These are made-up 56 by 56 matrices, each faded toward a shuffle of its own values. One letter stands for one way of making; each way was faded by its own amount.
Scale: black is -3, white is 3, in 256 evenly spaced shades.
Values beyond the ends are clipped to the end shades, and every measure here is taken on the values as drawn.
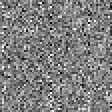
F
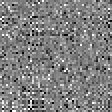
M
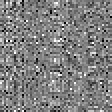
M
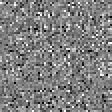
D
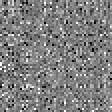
M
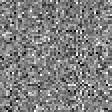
D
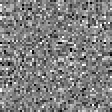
D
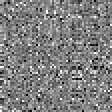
D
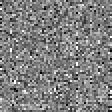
F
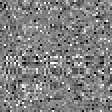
M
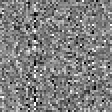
F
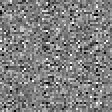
D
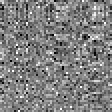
M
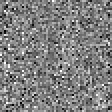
F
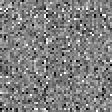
D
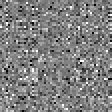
M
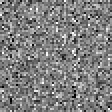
F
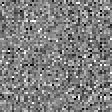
D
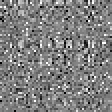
M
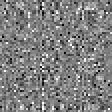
M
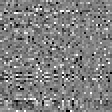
M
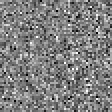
F
